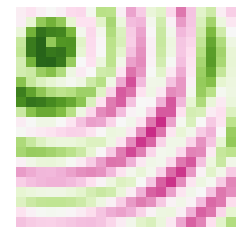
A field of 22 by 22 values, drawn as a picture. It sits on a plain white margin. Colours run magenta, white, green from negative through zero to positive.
Neither half mirrors the other. The ninth with the highest average is the top left. Rings spread out from the top left. No lone cell stands out from its neighbours.
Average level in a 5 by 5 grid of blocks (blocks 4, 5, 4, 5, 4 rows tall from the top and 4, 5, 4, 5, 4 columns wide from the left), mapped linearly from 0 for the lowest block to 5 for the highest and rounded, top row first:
43113 / 53014 / 42102 / 21002 / 22110
